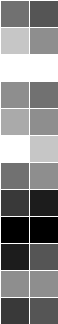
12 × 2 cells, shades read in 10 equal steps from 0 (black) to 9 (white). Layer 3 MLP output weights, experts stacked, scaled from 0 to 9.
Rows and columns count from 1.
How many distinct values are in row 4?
2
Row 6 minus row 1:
5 4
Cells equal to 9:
3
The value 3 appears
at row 1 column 2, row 10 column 2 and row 12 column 2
